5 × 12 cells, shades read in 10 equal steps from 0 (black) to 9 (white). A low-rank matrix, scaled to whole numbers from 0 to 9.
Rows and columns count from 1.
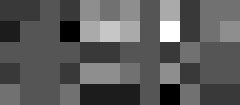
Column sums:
12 14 15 11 19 19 19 15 22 14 16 17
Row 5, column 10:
4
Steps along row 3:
same same same down same up same down up down same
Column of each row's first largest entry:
9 9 10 5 1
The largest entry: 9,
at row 2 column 9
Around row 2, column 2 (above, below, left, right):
2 3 1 3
